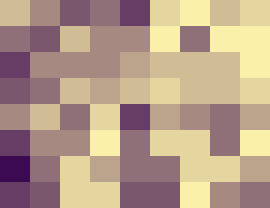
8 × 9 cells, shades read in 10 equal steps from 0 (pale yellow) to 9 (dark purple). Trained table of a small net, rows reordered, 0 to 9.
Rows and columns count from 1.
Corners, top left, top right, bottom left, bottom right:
2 1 7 5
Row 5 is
4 2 5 1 7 3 4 5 3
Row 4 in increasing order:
1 1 2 2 2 2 3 5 6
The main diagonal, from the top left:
2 6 4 3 7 1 1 4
